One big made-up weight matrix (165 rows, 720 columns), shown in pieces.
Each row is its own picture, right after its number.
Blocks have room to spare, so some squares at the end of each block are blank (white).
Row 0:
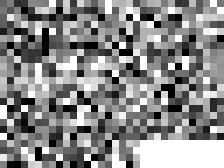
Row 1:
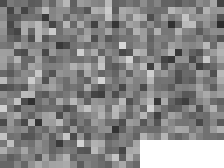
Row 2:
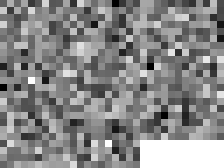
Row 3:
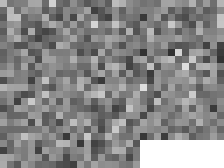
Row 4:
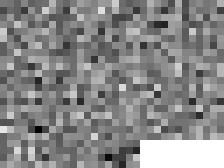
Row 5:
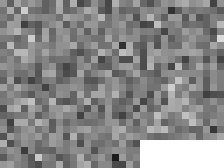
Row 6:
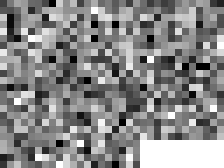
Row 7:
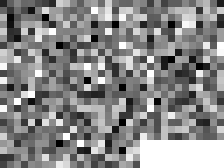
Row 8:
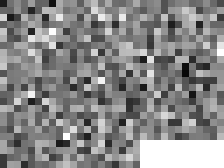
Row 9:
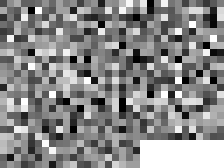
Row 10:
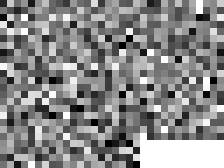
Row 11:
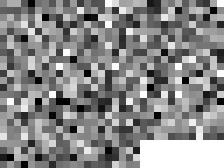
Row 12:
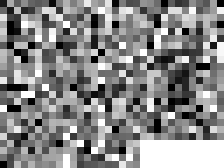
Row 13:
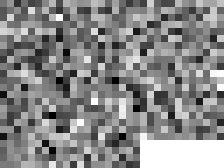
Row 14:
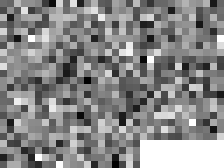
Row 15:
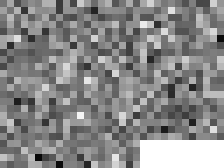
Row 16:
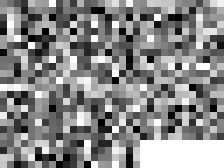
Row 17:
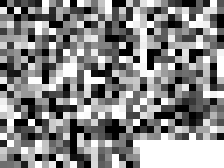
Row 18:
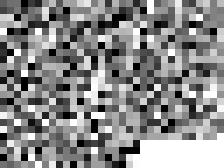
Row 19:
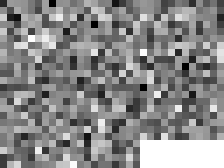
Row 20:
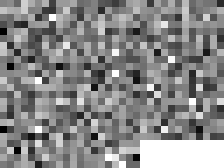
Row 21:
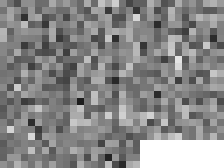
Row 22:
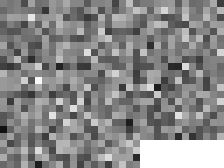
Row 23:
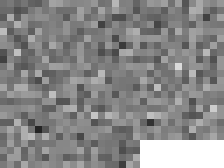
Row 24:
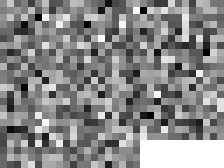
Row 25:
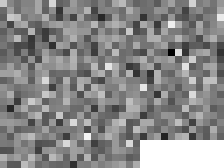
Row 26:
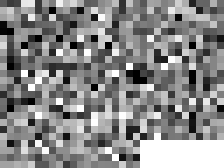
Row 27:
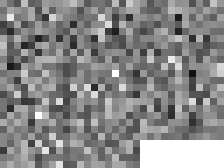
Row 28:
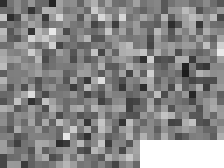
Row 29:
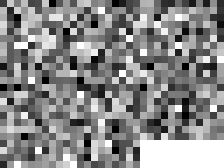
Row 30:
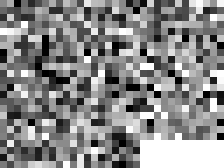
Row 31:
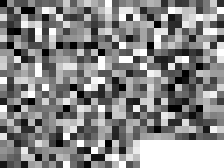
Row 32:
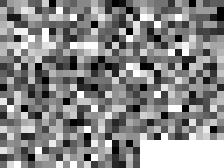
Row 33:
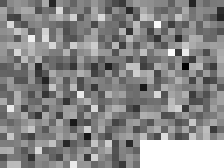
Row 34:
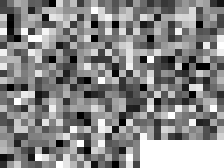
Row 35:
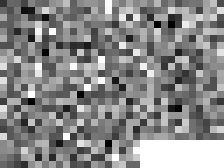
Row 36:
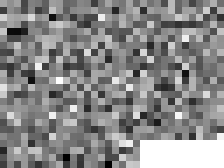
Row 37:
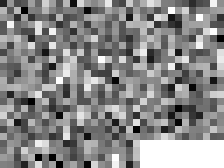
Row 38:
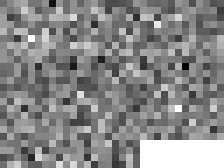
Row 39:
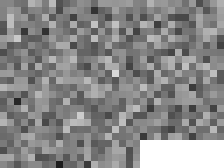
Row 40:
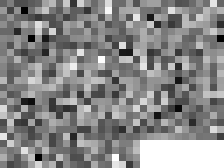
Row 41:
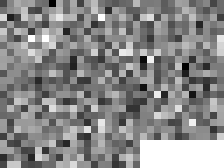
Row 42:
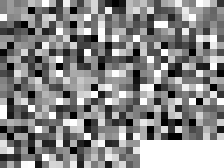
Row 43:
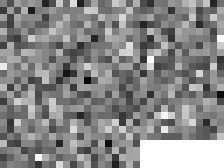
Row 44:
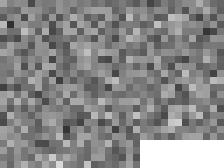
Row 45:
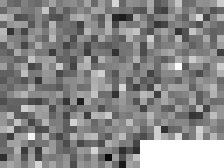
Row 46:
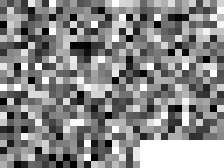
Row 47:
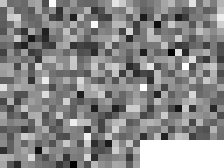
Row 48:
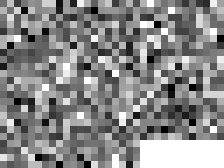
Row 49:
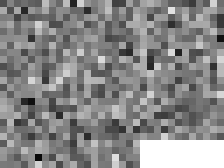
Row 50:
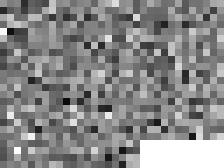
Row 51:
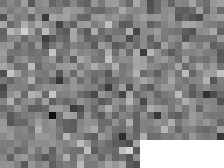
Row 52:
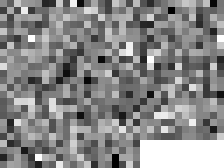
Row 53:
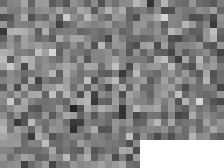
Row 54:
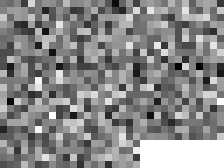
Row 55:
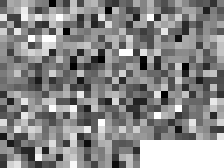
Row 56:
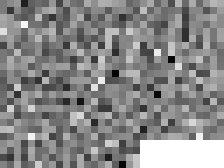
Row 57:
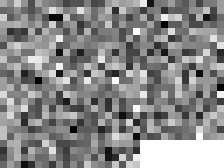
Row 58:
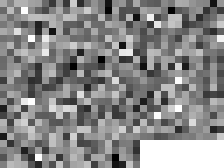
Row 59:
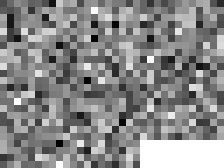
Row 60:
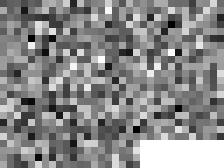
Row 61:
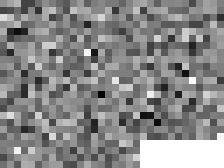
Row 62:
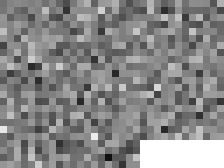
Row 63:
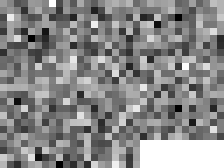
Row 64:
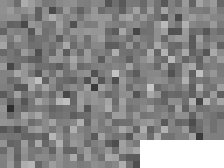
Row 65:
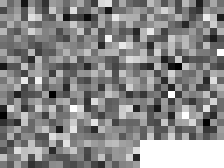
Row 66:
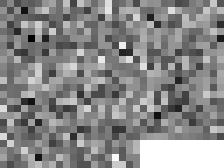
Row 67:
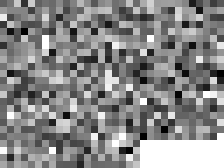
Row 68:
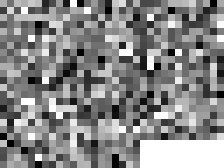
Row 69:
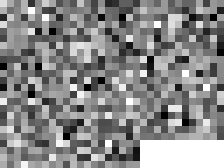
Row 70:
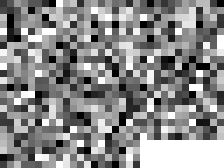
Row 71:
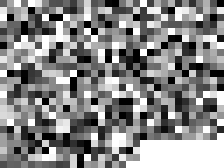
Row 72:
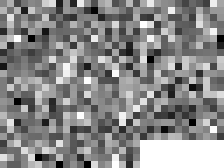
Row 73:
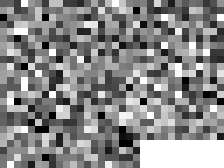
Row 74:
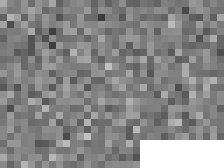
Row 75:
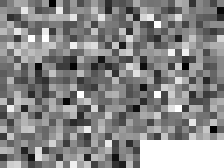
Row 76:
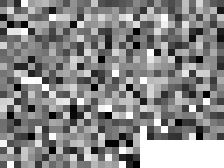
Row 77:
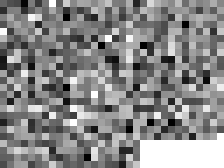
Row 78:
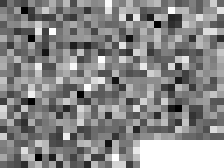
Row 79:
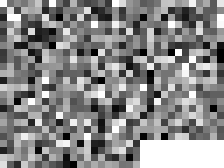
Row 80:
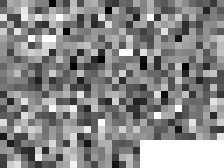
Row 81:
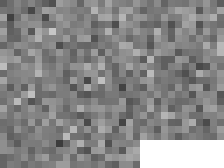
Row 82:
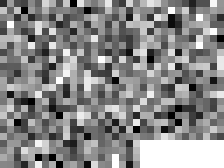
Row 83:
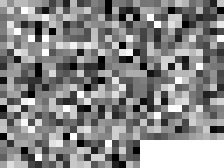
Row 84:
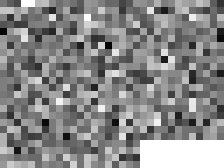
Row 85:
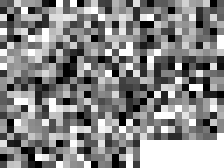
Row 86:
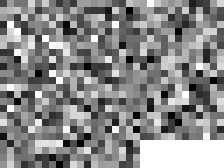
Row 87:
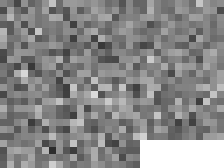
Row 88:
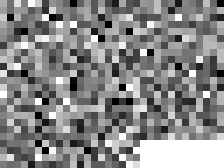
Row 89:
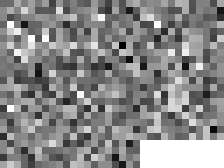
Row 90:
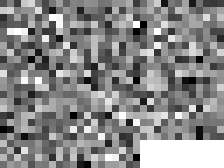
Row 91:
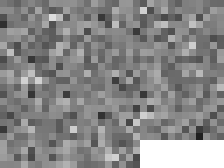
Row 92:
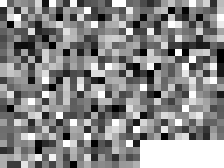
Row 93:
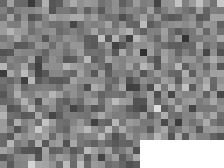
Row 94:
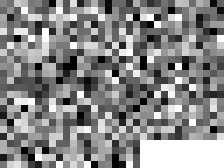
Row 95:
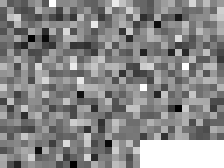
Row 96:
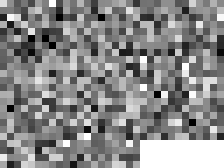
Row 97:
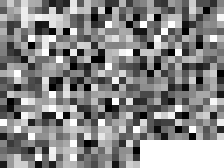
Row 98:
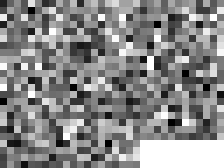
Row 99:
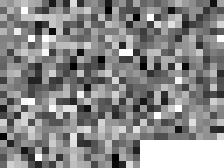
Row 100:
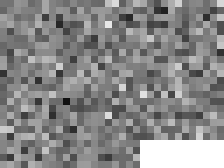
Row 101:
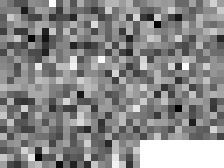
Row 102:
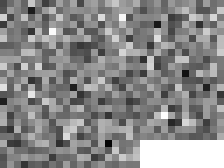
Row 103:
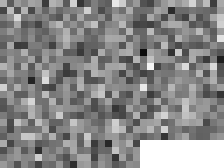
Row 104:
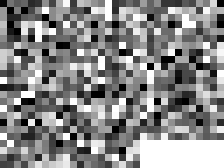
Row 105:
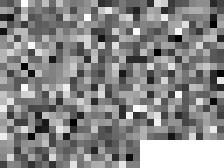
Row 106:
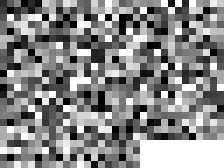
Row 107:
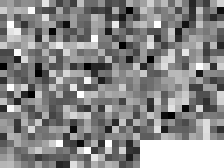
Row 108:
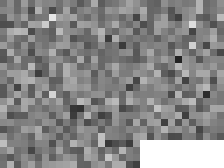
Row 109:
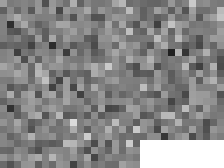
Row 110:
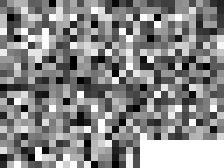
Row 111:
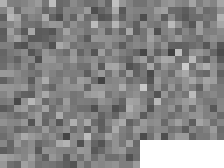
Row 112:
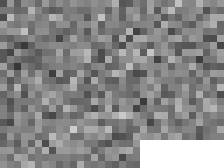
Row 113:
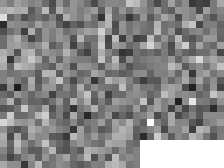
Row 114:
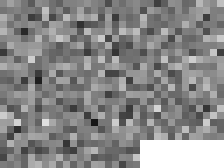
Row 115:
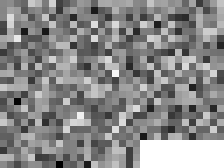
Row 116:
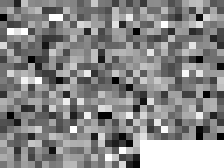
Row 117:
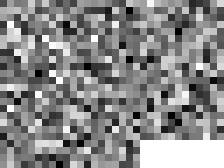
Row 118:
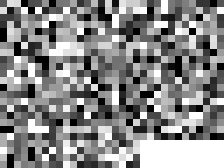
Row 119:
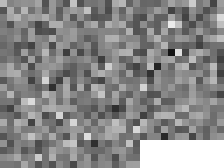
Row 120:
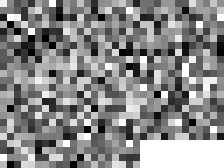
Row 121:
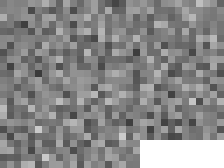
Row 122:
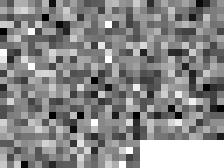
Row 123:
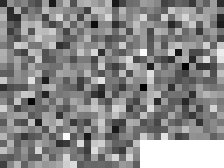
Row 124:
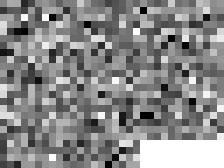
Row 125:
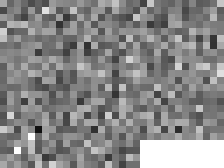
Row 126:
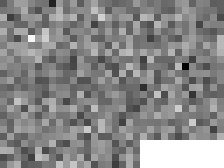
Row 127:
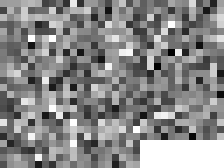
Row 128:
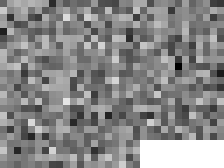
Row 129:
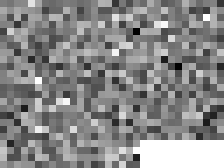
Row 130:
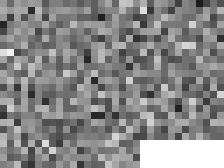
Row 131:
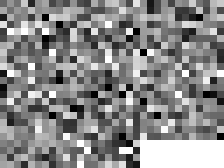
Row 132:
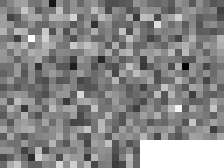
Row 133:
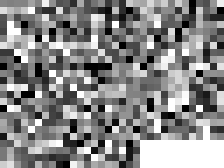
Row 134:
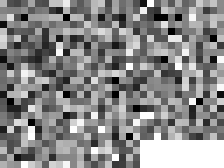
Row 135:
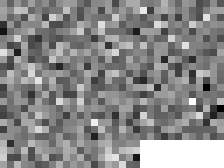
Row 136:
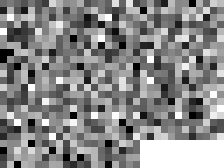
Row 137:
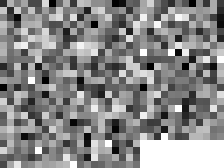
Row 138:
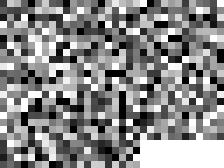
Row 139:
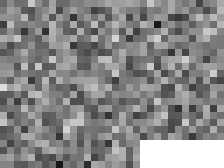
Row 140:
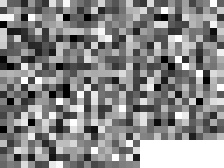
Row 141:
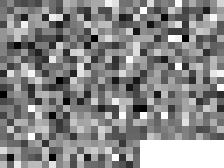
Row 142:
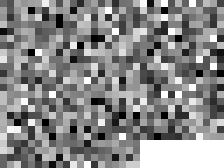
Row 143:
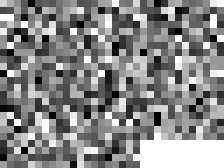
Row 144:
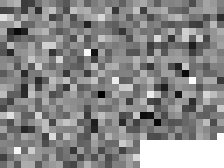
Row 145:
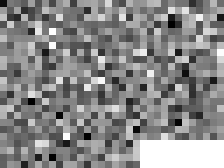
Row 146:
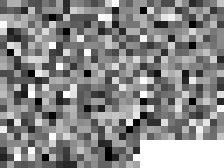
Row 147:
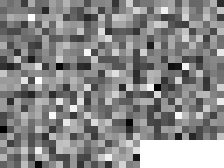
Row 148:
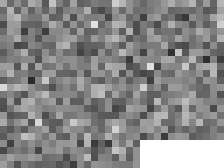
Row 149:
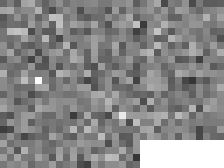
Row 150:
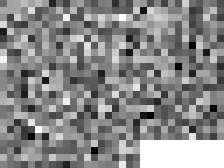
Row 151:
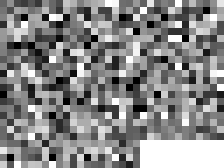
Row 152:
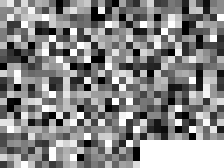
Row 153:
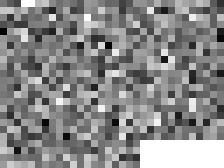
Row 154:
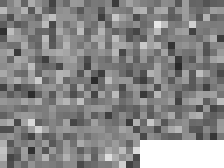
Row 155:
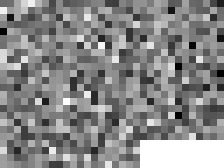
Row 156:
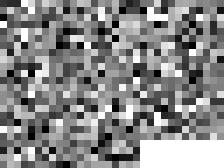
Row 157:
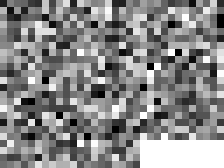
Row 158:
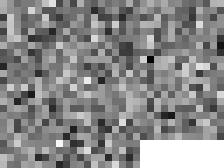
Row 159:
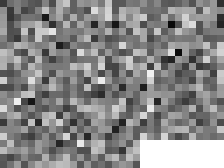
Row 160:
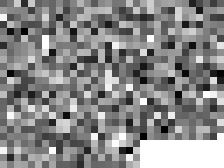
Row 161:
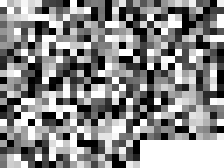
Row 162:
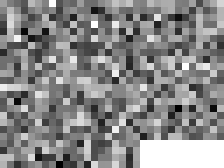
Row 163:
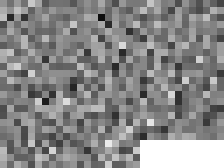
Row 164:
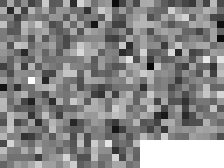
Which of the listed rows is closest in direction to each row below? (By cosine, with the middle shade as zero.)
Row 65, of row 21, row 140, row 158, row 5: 140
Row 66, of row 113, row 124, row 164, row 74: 164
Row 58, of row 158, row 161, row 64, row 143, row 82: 161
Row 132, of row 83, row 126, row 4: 126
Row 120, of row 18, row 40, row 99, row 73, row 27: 40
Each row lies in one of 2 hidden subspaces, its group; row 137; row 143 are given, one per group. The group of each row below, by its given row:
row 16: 137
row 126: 137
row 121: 143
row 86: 137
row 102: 137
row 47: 137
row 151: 143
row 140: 143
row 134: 143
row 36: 143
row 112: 143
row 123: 137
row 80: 137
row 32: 137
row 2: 137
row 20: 143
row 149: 143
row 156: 143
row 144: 143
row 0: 137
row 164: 137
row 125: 143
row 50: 143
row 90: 143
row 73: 143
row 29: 137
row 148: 137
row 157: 137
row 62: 143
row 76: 143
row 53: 143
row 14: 137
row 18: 143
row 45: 143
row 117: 137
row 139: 137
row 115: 137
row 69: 137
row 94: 137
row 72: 137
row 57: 143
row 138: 143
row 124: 143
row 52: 137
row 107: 137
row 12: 137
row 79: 137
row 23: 143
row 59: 137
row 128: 143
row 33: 137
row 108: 143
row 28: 137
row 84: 143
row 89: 137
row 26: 143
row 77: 143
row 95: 137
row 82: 137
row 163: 143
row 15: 137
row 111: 137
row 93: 143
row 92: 137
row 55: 137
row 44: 137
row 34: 137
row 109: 137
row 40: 137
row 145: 137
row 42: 143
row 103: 137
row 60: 137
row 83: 137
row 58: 137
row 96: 137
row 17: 137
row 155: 143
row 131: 143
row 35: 137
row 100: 143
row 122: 143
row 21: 143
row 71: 143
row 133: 137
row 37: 137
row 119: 137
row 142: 143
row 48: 137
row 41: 137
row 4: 143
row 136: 143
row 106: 143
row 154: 143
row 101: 137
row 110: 137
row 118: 143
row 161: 137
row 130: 143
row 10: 143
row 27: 143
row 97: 137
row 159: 137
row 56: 143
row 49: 137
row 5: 137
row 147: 143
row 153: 143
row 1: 137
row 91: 143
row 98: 137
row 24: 143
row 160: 143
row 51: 143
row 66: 137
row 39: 137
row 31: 137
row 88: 143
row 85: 137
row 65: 143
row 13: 143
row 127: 137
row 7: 137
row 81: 137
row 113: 143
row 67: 143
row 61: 143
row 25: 137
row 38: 137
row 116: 143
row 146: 143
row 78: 137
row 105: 143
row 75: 137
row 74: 137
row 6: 137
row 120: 137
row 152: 137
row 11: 143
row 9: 143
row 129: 143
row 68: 137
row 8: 137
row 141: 143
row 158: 137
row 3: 137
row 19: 137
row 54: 143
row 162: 137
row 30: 143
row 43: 137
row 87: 143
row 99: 137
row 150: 143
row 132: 137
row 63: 137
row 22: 143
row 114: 143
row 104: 137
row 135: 143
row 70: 137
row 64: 143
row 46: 137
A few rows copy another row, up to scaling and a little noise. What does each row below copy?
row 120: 96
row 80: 55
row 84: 153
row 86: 117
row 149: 90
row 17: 49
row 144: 61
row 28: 8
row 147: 22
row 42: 121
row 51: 131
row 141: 151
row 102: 98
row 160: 67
